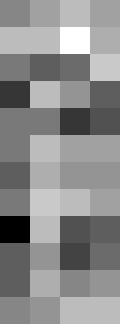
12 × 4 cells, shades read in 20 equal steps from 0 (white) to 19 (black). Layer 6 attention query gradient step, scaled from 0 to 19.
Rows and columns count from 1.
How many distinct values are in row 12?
3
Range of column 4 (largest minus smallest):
9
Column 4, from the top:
7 6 4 12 13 7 8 7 12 11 8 5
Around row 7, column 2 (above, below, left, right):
5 4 12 8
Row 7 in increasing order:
6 8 8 12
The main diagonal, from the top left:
9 5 11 12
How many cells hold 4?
2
